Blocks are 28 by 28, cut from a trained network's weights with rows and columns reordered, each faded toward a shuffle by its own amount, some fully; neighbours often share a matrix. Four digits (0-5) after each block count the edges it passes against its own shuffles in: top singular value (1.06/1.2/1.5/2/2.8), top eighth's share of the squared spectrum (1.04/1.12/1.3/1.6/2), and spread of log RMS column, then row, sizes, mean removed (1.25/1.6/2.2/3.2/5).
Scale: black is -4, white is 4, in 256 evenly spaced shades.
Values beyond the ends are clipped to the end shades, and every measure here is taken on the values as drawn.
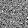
0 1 0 0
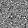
2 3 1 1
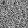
2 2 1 0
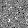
0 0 0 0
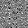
2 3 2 1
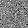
0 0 0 0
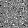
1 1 0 0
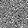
2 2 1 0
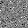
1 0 0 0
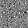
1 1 0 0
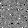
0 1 0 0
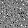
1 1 0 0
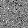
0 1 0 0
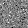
0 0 0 0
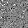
1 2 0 1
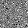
1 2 0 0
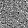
0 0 0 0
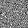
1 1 0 0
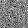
1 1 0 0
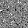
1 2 0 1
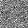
2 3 1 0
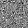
1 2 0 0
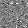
2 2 0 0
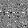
2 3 0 1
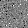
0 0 0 0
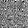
2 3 0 1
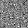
1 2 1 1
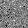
0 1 0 0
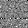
2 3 0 1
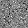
2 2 0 0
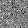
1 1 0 0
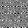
3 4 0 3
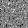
0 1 0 0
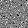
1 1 0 0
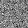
1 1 0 0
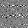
3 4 0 2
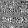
2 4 0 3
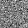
2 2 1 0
